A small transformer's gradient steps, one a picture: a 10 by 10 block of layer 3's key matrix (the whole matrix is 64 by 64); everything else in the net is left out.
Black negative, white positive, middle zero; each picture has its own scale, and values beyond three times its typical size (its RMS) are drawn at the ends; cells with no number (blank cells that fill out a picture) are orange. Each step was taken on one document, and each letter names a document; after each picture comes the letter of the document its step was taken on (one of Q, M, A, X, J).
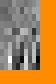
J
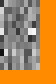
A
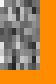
J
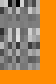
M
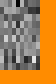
A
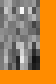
J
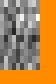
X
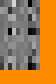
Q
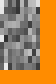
A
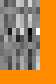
X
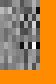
J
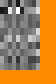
M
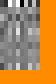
M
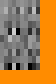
Q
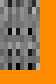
Q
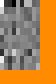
A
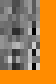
Q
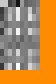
M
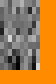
Q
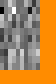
A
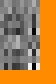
Q
